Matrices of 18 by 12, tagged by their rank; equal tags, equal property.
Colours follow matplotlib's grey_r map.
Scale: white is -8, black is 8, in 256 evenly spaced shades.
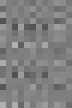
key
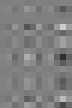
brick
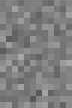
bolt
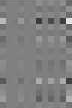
brick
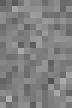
bolt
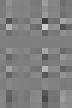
brick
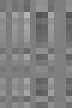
brick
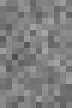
bolt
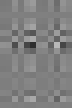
brick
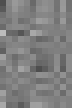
key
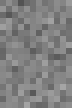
bolt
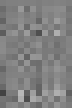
key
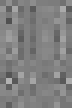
key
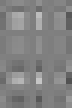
brick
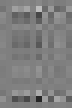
brick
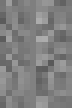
key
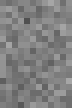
bolt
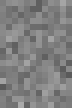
bolt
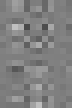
key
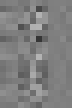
key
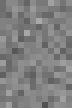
bolt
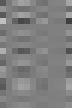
brick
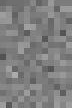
bolt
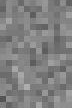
bolt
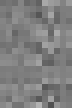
key
